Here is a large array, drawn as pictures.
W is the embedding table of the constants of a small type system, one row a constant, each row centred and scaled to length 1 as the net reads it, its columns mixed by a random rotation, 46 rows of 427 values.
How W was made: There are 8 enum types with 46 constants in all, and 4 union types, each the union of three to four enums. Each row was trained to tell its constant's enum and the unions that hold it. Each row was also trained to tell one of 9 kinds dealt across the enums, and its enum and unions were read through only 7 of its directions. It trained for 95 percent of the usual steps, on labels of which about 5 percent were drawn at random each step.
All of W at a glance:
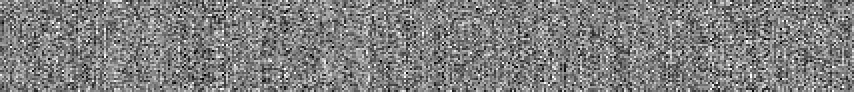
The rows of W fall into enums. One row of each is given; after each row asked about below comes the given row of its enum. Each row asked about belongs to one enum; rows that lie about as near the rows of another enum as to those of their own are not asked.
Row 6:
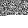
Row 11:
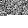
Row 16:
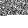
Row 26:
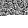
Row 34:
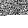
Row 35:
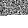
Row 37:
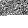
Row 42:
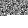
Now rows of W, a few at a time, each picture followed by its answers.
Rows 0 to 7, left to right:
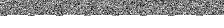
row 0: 34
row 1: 16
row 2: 26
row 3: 16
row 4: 35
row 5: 26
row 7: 35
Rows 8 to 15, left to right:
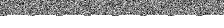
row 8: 26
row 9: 34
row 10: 11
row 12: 6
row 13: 16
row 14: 26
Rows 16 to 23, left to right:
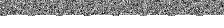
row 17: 16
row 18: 42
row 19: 6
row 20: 35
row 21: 42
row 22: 6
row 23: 42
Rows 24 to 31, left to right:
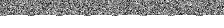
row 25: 26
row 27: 6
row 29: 37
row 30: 16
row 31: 42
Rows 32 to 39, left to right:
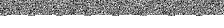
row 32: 34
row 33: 37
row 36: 16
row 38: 37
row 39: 26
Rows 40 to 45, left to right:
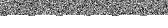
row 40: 34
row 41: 6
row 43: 11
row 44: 6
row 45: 42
